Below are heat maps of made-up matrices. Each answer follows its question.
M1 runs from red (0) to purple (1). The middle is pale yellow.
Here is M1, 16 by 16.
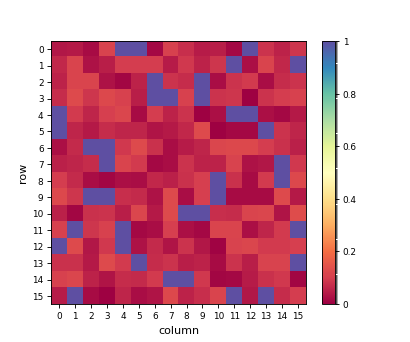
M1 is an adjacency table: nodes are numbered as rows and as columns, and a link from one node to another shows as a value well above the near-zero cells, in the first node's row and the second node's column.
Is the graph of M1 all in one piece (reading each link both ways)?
no
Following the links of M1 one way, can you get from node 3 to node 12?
no
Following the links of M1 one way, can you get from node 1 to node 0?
yes
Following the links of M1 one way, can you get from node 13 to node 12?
yes
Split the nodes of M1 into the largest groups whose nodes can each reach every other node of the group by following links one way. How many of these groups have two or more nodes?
2
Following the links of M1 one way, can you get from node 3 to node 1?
no
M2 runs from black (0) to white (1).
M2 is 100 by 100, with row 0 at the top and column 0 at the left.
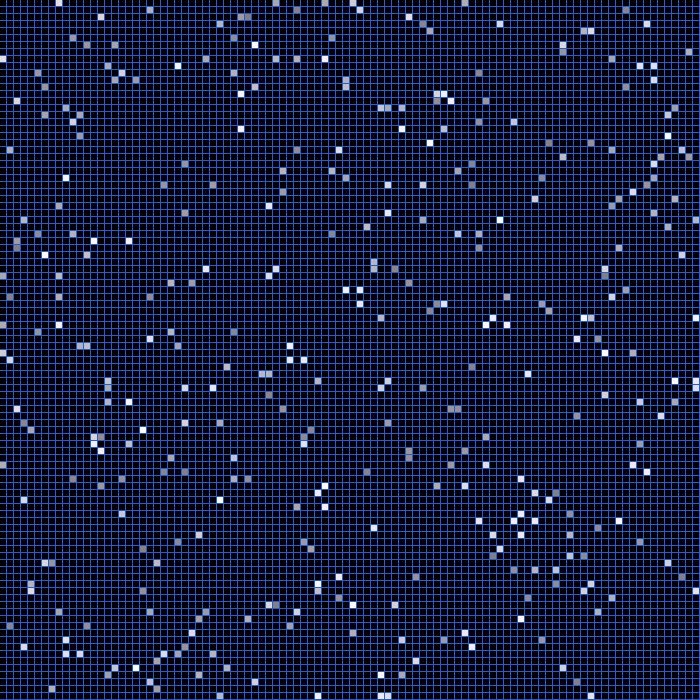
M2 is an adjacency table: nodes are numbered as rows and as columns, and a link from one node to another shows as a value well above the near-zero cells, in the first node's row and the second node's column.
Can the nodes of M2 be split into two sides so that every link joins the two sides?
no
